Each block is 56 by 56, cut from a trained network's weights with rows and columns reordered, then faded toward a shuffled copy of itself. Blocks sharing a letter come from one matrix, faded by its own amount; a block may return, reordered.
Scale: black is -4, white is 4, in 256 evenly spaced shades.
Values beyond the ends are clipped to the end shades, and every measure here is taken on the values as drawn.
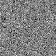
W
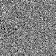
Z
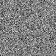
W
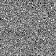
Z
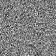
Z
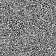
W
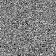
W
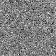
W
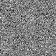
W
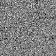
Z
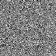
Z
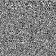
W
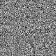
Z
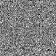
Z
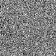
Z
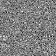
W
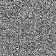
Z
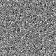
W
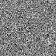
Z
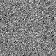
W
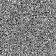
W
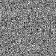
Z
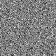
W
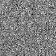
Z
